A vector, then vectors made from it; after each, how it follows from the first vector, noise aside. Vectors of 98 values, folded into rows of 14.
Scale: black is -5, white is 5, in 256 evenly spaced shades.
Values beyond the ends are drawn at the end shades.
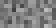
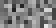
scaled up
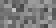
sign-scrambled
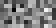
scaled up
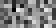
scaled up
